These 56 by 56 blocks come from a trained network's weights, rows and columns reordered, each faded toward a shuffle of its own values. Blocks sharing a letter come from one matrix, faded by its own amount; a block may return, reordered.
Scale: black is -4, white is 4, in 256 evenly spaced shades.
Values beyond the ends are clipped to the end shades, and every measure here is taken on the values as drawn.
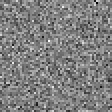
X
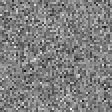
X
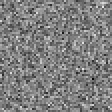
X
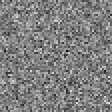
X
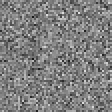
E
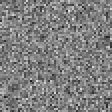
X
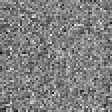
E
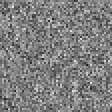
X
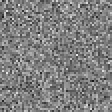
X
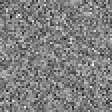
X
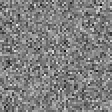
X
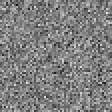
E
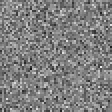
X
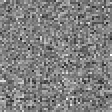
E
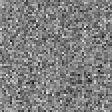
E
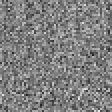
E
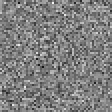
E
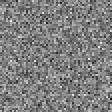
X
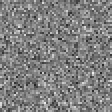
X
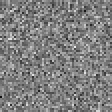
E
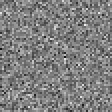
X
